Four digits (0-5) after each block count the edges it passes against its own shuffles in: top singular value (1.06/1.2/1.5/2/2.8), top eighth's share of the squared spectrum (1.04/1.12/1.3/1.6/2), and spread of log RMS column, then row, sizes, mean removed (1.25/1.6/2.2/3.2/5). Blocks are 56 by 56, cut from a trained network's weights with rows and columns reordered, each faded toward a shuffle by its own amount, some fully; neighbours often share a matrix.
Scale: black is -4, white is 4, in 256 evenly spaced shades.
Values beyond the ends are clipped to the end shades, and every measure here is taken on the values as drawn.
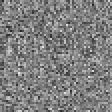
3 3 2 0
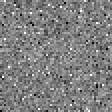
0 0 0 0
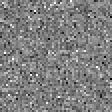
0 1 0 0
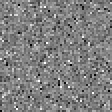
0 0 0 0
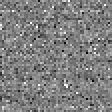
2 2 1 0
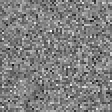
0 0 0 0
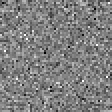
0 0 0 0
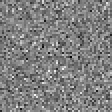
2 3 1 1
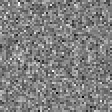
1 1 0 0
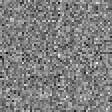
2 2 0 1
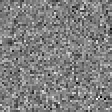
0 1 0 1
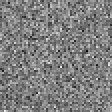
2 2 0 0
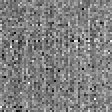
3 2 0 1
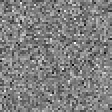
1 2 1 0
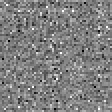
1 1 1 0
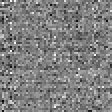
2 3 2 0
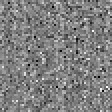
2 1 0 0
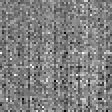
3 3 1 2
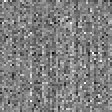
3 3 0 2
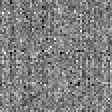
3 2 0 1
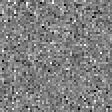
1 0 0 0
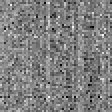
3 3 0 2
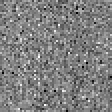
1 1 0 0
